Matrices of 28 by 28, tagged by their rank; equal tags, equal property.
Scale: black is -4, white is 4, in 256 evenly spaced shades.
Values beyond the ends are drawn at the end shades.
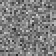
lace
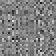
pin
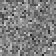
lace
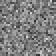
lace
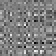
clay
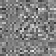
pin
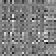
clay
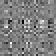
clay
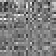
clay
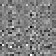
pin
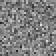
lace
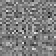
pin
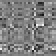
clay
